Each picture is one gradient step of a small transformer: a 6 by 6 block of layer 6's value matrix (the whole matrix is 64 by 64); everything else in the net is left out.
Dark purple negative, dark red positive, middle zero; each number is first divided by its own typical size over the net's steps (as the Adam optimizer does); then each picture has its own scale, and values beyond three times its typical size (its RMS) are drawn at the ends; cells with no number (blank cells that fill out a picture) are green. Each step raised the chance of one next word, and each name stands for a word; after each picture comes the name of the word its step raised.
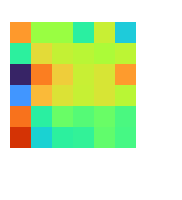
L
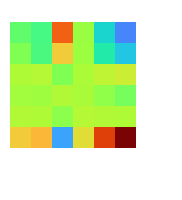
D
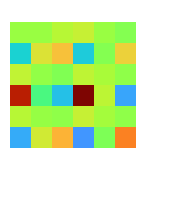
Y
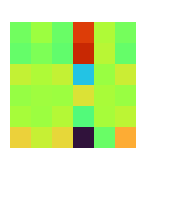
D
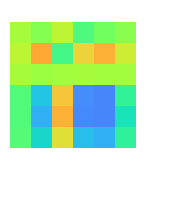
Y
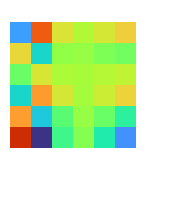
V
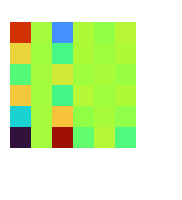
D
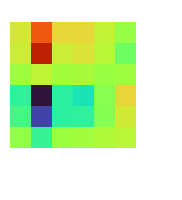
Y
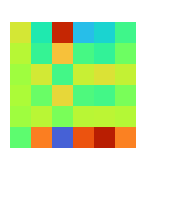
D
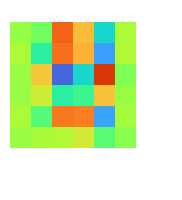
L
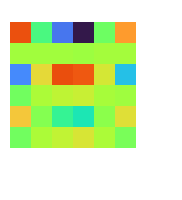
L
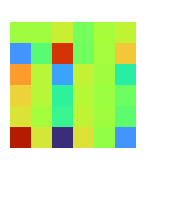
D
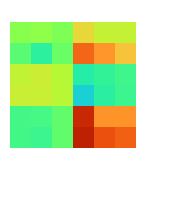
V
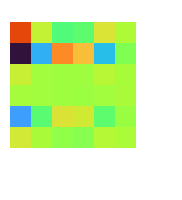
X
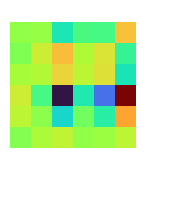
Y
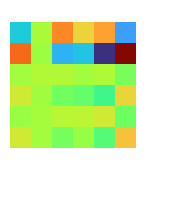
X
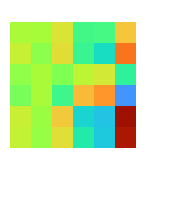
V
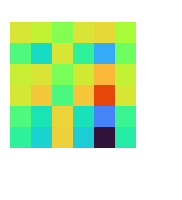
V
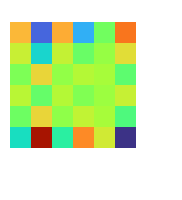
D
